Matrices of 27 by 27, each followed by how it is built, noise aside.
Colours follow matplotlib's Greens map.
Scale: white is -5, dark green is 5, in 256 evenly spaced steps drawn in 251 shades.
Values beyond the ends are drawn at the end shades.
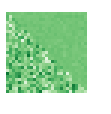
lower triangular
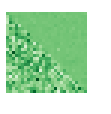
lower triangular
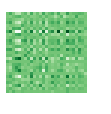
low rank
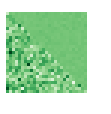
lower triangular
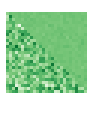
lower triangular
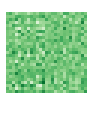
low rank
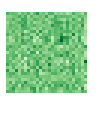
low rank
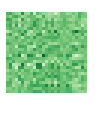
low rank
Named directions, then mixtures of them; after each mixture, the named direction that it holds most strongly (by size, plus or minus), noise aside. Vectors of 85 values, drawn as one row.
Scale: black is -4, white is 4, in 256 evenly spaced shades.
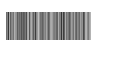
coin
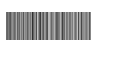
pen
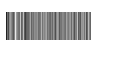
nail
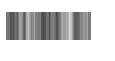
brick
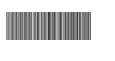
pen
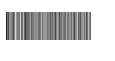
nail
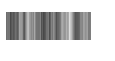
brick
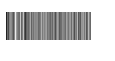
nail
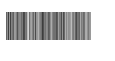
coin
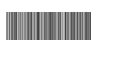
coin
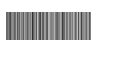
pen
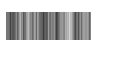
brick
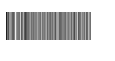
nail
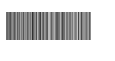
pen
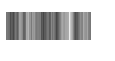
brick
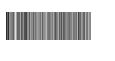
nail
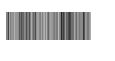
coin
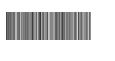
pen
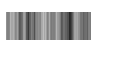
brick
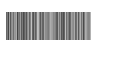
coin
